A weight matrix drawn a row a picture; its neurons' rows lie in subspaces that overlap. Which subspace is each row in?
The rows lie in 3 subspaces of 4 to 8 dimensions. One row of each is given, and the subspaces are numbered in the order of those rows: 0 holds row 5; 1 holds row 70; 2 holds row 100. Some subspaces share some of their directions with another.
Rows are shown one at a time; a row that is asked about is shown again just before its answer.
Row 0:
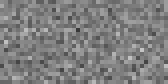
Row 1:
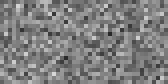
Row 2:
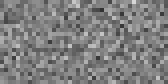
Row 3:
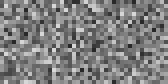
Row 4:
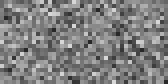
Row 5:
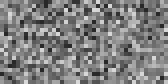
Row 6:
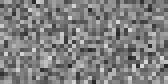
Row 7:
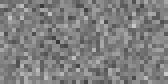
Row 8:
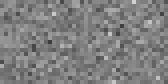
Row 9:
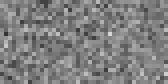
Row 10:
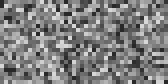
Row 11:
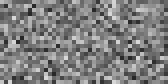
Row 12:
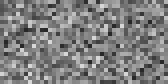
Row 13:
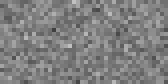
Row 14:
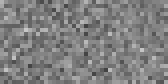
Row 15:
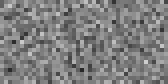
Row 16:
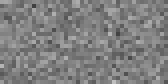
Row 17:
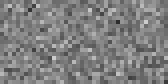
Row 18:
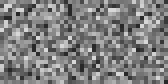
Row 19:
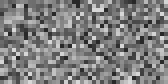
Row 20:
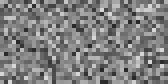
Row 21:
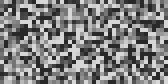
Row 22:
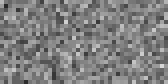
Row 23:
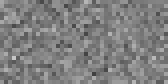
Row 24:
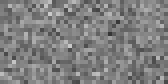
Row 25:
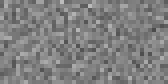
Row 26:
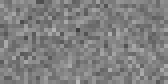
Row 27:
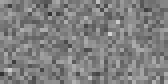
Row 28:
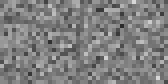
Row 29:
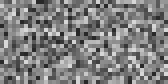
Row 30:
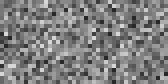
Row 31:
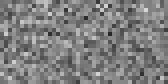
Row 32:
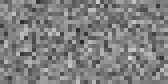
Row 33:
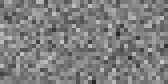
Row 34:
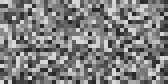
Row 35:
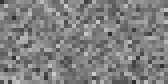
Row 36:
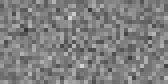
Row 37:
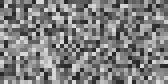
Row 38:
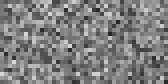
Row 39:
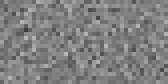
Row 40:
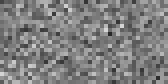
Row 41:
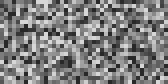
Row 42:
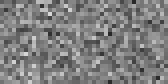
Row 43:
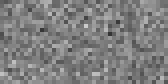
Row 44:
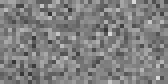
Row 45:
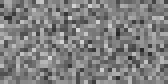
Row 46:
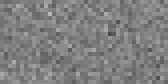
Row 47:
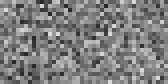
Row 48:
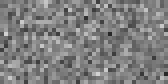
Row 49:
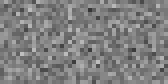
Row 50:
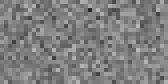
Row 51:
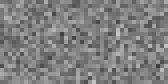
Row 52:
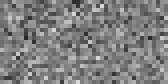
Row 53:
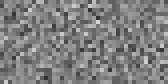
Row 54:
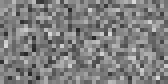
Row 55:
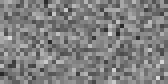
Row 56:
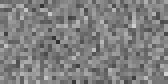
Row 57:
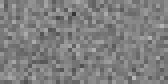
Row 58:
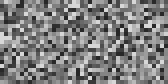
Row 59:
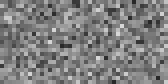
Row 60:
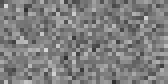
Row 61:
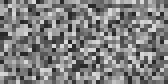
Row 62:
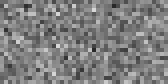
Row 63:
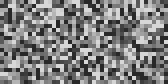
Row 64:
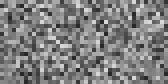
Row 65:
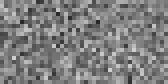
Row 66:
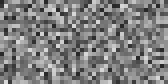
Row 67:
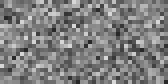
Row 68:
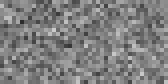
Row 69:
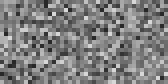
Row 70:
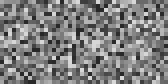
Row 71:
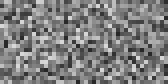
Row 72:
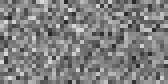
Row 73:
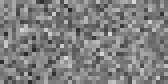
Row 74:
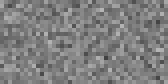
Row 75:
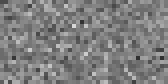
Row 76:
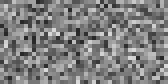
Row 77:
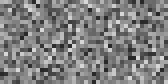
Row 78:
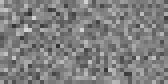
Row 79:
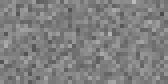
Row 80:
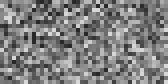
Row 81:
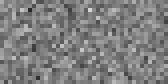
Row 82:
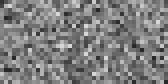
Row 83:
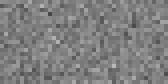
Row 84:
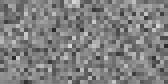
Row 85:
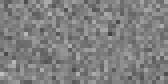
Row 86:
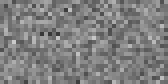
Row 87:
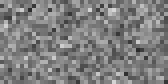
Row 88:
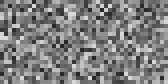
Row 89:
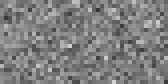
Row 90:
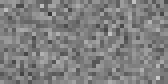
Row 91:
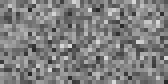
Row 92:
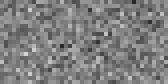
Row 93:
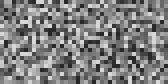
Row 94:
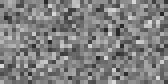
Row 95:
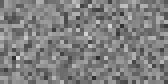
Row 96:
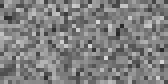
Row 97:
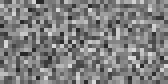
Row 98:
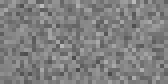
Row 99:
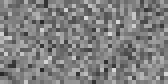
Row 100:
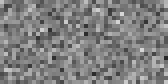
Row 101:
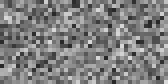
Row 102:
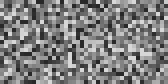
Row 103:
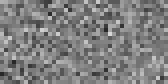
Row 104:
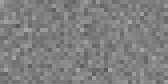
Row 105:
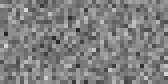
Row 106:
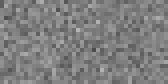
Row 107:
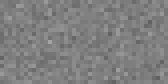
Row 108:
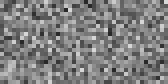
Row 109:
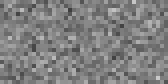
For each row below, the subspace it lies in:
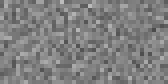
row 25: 2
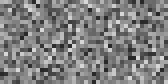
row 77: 1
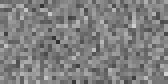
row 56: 0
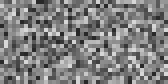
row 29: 0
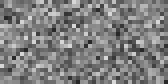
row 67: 0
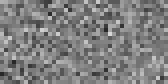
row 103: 2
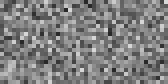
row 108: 1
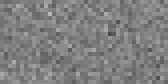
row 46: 0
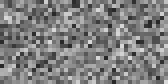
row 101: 0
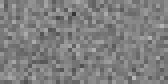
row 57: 2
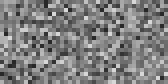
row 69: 0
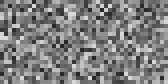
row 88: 1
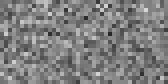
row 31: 1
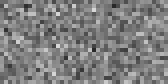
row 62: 2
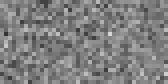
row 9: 0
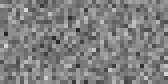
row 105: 0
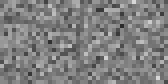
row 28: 1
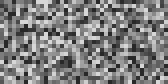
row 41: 0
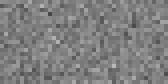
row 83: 0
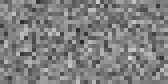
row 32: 1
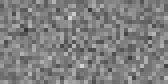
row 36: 2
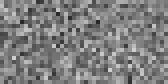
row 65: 2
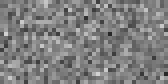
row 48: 0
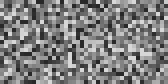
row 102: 1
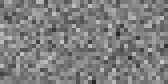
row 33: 0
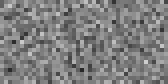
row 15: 1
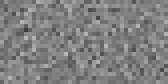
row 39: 1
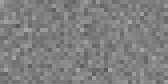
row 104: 2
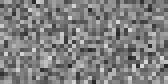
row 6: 2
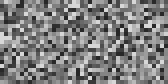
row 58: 2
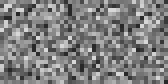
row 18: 1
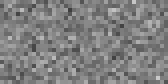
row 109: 2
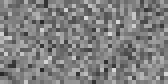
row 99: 0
